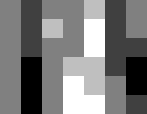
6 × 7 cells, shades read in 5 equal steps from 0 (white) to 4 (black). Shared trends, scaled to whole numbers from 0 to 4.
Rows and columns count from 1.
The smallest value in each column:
2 3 1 0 0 2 2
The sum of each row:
15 13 15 17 15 13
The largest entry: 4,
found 5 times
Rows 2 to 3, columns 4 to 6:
2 0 3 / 2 0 3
